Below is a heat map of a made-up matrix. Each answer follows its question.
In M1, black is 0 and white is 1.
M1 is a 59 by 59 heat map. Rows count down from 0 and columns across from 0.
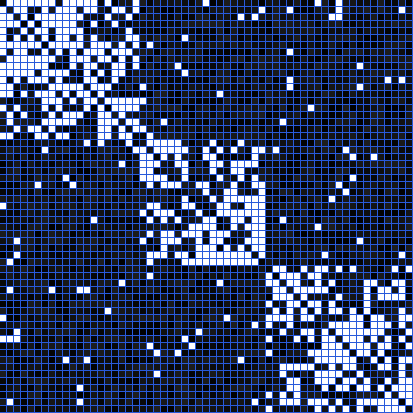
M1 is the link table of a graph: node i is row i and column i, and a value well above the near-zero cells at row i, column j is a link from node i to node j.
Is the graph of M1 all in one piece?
yes
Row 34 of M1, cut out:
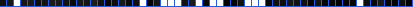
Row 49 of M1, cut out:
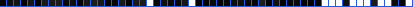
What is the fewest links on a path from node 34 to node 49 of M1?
2
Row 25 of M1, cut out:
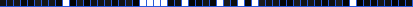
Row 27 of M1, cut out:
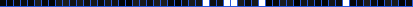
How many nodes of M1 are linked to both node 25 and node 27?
0
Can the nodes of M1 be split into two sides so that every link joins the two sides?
no
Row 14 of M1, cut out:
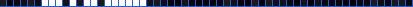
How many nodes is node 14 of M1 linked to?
12
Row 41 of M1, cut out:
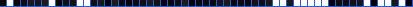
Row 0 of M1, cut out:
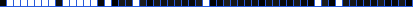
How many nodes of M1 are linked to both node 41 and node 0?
5
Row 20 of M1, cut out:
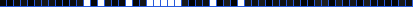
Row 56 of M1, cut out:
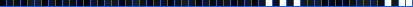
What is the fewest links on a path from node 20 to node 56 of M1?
4
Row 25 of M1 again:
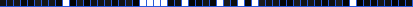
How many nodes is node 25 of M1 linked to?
10
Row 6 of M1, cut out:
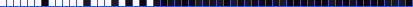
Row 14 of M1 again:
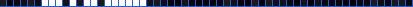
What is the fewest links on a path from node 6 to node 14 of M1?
1
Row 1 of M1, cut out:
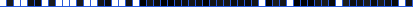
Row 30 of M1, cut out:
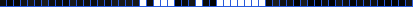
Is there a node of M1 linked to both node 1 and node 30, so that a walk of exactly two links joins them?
yes
